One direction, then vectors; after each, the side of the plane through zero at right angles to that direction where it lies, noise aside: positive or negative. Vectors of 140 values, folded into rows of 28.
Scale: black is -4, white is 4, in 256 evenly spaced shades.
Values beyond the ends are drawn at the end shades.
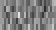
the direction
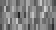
negative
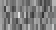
positive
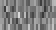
positive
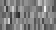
negative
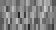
negative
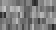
negative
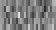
positive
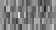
positive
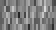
negative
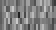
negative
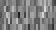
negative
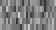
positive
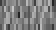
negative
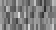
positive
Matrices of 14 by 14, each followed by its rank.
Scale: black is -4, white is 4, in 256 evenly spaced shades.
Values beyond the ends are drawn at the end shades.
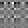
one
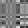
one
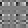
one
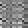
two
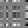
one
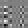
one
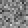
full rank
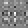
two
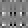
one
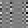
one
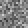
full rank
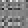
two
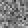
full rank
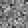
full rank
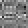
two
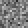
full rank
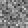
full rank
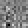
two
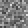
full rank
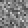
full rank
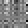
two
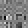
two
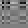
one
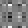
one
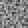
full rank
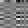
one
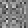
two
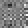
two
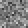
full rank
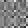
two
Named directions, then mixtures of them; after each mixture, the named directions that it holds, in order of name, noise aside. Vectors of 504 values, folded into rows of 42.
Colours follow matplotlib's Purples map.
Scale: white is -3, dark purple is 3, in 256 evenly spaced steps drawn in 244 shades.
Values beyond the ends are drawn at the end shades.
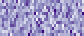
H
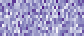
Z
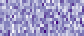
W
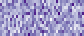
H, W, Z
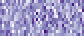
H, W, Z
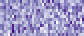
W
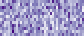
H, W, Z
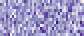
H, W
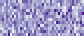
H, W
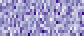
H, W, Z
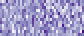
H, W, Z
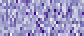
H, W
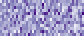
H, W, Z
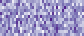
H, Z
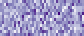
H, W, Z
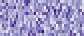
H
